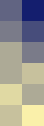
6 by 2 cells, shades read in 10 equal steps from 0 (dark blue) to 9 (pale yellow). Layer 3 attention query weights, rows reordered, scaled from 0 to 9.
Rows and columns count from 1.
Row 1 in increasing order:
0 3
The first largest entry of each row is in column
1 1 1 2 1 2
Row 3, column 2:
4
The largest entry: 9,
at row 6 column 2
